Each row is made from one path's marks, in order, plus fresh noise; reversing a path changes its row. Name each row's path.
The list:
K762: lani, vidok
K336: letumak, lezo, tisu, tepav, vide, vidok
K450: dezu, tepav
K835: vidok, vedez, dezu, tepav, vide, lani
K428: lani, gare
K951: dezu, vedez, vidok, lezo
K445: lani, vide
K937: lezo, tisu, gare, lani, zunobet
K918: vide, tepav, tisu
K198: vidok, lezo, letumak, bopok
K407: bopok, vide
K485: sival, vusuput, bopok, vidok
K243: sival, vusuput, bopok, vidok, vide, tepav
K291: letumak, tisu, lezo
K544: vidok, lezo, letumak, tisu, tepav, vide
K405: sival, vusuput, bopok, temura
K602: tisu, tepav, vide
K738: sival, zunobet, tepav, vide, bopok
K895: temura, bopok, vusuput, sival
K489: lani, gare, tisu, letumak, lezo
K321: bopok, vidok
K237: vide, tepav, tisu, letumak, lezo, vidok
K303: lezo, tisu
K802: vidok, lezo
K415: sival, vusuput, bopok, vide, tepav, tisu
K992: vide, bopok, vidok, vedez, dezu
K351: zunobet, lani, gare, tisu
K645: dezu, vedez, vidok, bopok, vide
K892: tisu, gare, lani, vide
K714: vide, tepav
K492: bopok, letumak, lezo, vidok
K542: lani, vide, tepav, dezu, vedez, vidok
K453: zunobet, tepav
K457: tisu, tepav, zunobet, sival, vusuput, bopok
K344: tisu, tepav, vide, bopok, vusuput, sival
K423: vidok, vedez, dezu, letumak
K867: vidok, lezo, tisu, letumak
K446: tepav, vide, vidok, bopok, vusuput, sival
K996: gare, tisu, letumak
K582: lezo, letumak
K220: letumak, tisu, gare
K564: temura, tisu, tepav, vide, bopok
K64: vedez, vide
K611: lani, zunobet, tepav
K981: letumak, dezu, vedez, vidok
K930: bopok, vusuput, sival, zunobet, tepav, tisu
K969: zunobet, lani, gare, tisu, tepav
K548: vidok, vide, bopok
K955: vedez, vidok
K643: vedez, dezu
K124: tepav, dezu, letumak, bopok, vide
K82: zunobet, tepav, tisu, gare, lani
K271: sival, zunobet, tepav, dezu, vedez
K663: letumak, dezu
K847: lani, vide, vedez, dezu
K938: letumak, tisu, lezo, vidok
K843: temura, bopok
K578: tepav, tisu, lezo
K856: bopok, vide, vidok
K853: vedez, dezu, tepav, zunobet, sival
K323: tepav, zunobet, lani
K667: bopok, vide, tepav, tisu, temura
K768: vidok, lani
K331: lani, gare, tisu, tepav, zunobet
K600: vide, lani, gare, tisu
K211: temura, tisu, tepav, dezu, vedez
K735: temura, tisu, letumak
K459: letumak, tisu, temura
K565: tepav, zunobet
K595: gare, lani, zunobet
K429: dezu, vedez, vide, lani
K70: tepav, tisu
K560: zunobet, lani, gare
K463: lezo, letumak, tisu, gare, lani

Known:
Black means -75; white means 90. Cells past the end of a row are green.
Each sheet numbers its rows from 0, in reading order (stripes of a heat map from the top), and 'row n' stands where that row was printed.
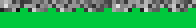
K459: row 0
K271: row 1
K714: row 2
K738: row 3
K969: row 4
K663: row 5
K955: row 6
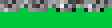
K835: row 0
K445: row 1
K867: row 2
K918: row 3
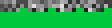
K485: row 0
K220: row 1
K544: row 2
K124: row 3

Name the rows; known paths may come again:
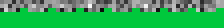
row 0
K602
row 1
K969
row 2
K220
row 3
K735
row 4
K892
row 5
K70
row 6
K955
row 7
K428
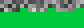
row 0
K64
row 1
K453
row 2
K445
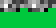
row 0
K867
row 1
K459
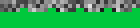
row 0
K485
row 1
K835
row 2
K124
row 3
K918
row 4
K663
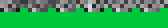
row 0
K564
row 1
K738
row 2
K643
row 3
K544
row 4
K714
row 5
K271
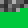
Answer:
K457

